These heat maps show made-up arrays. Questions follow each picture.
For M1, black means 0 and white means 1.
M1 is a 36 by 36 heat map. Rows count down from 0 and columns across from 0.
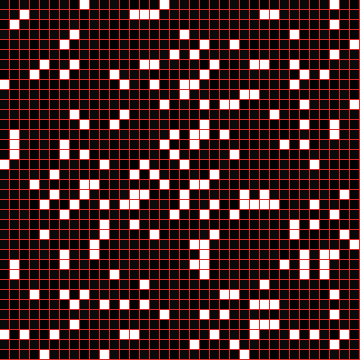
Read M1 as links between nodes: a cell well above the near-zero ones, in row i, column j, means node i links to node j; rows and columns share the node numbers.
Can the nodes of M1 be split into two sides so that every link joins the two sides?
no
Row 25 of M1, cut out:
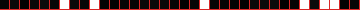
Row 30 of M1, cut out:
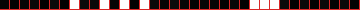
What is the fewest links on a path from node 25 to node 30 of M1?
1
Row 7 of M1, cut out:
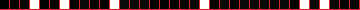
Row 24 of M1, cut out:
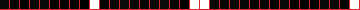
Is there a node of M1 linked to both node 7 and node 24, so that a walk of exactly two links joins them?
yes
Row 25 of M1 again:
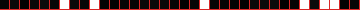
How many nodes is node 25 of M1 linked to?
6
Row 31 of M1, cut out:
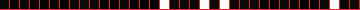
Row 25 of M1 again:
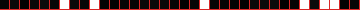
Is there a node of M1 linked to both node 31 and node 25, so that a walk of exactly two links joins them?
yes
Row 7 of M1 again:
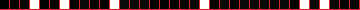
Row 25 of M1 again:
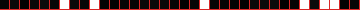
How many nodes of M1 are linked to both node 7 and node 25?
4
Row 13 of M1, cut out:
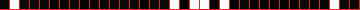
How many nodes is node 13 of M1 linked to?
6
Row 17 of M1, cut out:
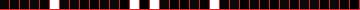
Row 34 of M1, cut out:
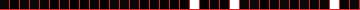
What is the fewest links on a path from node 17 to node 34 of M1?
3
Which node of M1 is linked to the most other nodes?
node 20
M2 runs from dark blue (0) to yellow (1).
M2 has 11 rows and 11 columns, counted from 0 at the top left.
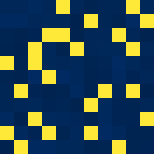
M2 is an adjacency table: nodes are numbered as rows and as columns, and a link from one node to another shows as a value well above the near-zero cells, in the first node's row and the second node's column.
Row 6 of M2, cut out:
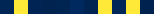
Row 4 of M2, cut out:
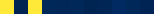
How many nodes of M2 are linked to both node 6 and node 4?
0
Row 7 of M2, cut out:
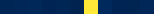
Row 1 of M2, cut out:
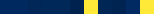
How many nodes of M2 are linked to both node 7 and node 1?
1
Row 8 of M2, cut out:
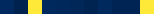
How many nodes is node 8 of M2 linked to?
2
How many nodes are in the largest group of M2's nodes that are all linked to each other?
2
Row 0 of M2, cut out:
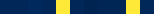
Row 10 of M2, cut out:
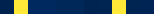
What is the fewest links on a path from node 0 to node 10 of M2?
4
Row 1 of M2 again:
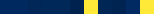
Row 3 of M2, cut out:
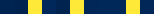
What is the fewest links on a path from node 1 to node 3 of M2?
3
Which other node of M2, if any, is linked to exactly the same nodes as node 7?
none
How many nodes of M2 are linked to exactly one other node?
2
